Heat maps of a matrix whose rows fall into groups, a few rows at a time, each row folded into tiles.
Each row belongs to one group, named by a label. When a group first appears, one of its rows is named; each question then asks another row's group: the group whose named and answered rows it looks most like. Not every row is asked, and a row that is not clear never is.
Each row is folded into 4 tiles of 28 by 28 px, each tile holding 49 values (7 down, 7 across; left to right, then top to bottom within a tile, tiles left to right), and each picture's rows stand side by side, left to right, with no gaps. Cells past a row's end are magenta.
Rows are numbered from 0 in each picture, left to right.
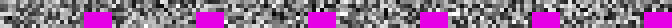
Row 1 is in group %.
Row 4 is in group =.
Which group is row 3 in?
=
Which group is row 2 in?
=
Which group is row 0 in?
=
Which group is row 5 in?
=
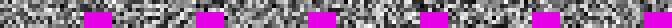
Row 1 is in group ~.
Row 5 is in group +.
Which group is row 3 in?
+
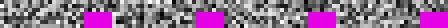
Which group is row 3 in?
=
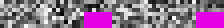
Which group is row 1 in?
~
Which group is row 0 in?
+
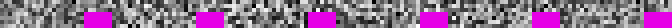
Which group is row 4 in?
~
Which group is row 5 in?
~
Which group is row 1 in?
%
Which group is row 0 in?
%
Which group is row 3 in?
~
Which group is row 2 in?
=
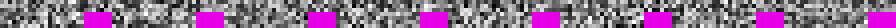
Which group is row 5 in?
%
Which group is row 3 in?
%
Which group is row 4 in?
%
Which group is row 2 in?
=
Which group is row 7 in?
~
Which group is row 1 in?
~
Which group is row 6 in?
%
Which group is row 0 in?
+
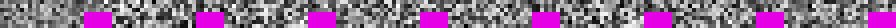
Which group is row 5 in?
~
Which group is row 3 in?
%
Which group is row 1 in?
=
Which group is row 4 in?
+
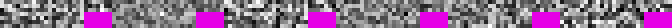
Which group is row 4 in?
+
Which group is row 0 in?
~
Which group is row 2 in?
~
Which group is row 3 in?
+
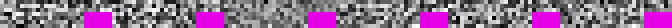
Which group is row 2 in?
+
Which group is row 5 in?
~
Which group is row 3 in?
~
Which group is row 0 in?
~
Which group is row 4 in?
~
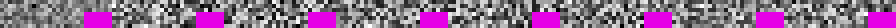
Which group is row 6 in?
~
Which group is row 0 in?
+
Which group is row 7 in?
+
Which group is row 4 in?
=
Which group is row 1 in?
+
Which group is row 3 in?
%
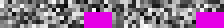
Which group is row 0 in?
+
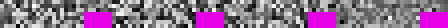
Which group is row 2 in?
=
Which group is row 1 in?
=
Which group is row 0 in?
%
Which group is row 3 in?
%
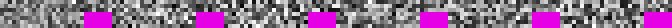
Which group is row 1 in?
+
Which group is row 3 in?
~
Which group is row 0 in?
+
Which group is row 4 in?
~
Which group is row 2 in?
%
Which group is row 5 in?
=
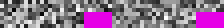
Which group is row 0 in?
%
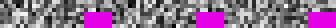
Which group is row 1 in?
%
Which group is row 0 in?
%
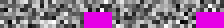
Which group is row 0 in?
=
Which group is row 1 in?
=
